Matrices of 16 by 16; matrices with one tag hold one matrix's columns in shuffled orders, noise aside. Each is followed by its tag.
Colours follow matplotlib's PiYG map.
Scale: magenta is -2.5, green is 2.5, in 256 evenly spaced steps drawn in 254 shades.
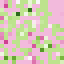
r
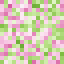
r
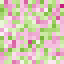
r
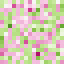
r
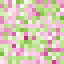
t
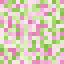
t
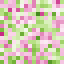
r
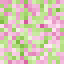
t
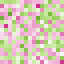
t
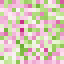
t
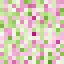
r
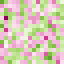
r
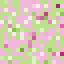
r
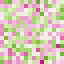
t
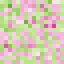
r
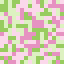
r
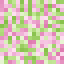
r
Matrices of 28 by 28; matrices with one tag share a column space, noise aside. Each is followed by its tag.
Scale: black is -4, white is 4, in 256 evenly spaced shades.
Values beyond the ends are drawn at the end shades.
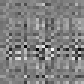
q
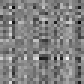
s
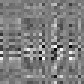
q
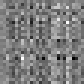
s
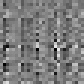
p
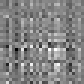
p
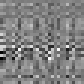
q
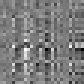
p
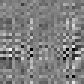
q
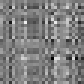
s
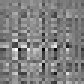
p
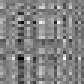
s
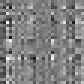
s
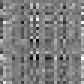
s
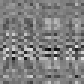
q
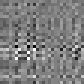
q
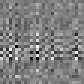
q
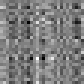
s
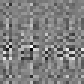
q
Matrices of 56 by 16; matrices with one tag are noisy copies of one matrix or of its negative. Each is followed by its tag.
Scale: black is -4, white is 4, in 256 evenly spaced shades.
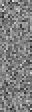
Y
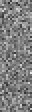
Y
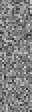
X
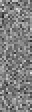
Y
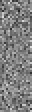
Y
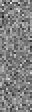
Y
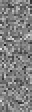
X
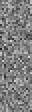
X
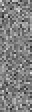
Y
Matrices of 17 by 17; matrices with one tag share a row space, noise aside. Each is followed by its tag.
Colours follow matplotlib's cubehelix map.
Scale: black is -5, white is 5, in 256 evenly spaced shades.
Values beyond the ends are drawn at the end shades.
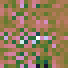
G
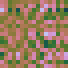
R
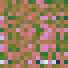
R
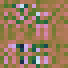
G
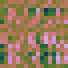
R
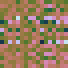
R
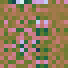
G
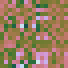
G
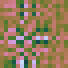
G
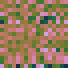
R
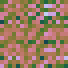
R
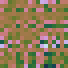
R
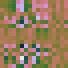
G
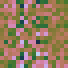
G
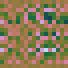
R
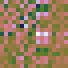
G
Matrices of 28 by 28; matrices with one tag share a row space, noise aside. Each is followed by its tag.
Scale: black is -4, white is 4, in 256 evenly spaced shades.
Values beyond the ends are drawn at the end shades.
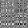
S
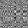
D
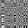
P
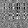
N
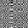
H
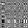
P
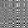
N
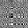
H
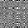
N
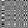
P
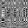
P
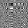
H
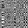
P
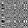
P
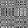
S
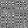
S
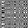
P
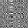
H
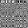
S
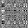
P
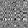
D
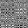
S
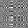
H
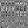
S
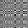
D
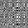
N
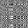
H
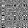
P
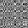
D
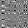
P
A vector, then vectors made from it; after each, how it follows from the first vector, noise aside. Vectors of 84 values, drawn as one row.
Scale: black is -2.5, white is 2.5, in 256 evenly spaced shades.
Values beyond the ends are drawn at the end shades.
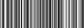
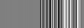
partly zeroed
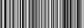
negated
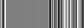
partly zeroed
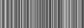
shrunk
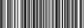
reversed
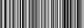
negated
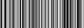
negated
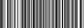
reversed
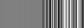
partly zeroed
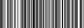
reversed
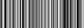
negated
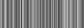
shrunk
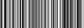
negated
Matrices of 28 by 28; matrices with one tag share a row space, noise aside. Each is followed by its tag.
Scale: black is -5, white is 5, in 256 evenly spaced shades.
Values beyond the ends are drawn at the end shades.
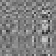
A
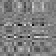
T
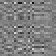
T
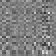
A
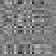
T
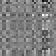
A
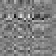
T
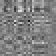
T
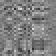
T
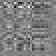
T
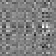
A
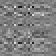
T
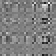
A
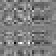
T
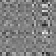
A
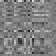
T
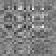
T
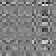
A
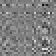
A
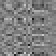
T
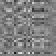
T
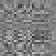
T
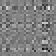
A
